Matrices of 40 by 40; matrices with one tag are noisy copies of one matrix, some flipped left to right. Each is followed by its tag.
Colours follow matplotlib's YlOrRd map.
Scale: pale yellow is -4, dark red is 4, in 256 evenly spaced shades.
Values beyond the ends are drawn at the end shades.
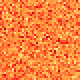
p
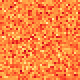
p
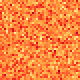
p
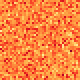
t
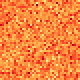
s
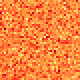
p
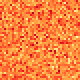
p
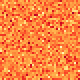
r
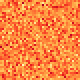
s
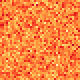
s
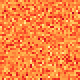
r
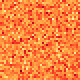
p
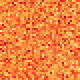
t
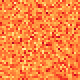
p
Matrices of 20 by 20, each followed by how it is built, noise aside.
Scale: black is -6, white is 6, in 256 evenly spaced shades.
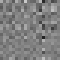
low rank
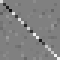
diagonal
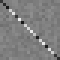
diagonal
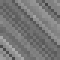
Toeplitz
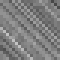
Toeplitz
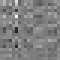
low rank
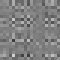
low rank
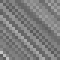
Toeplitz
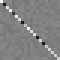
diagonal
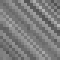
Toeplitz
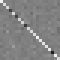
diagonal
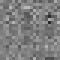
low rank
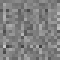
low rank
